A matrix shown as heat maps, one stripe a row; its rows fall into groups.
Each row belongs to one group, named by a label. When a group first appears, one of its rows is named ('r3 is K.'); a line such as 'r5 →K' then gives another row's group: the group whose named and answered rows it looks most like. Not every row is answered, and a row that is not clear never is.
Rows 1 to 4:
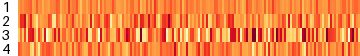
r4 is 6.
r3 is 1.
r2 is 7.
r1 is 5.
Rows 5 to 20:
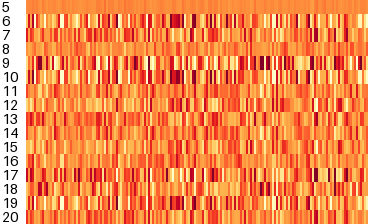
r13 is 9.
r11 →6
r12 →5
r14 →6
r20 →9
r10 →7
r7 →9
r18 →1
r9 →1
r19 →7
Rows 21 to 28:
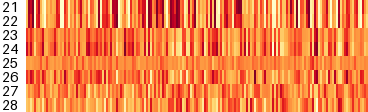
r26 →9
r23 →9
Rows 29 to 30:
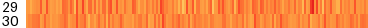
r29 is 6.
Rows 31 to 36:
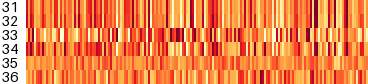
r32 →9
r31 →9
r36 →1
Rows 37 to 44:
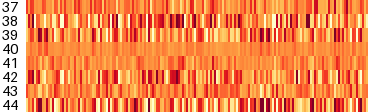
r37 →9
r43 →6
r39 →1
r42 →7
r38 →7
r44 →1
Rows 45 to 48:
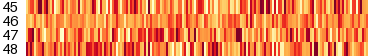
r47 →7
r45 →1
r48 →9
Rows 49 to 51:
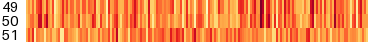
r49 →1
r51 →7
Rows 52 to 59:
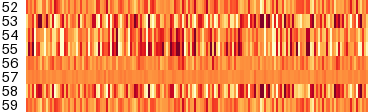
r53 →1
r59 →6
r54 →7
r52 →6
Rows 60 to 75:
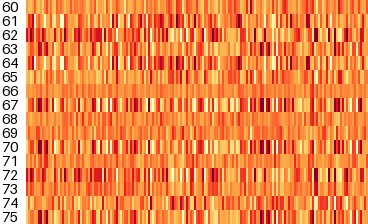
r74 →5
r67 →1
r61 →7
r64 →7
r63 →1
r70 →1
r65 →5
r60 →5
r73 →9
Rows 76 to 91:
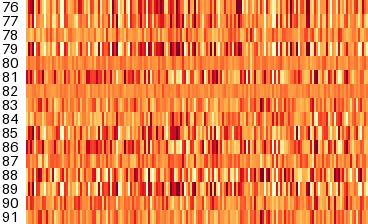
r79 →7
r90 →9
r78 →5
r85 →7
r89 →7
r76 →7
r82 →5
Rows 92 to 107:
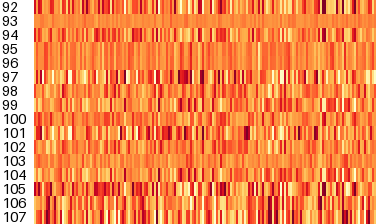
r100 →9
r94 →9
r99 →5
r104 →5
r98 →6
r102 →6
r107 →1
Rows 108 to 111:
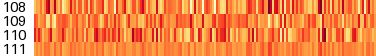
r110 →9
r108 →1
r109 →6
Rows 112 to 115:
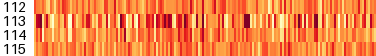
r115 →5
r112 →6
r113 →7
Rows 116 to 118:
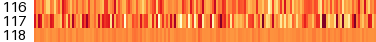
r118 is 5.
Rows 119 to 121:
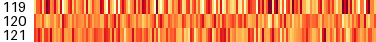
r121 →9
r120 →6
